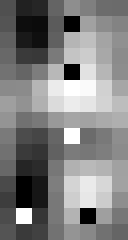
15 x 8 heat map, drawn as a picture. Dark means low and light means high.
Ninth with the highest average: centre. Lone odd cells: 5, 2 higher and 3 lower than their neighbours. Roughest part: top middle. Average level on the scale: 50%.
